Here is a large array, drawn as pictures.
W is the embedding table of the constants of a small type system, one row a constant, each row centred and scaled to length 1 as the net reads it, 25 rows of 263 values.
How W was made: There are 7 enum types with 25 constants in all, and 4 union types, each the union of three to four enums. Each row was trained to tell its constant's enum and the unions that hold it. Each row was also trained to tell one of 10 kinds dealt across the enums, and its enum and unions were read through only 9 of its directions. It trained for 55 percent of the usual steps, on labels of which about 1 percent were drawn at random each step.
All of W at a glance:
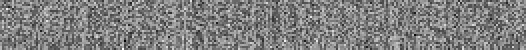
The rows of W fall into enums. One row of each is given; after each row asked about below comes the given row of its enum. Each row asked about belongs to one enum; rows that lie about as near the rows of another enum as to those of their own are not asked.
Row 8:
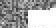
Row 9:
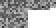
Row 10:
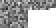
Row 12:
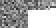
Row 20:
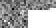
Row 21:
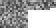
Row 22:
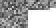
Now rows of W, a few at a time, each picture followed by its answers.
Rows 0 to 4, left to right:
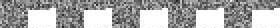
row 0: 10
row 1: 20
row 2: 12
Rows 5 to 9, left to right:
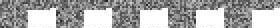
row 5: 8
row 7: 10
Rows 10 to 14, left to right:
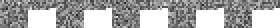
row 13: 10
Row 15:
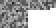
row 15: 9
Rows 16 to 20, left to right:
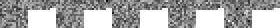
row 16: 8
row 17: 9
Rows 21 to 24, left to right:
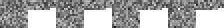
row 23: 8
